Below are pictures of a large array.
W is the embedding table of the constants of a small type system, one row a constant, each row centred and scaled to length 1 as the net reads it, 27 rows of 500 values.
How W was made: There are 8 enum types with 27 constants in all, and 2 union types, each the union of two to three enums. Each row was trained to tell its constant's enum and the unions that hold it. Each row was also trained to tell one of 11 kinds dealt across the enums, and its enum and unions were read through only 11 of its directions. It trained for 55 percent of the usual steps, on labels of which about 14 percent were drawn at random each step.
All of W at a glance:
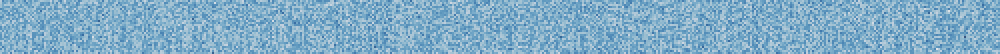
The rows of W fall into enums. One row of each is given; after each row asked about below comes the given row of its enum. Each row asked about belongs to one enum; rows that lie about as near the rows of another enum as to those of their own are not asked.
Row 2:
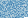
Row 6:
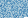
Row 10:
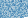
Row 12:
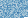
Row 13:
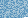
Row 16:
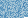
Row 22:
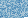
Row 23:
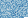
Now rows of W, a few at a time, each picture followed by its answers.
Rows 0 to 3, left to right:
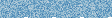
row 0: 12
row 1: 23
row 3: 6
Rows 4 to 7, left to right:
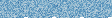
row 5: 10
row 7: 12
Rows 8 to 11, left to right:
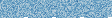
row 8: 6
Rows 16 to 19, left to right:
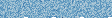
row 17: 13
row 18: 6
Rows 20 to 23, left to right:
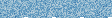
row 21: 16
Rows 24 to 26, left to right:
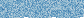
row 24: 16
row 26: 10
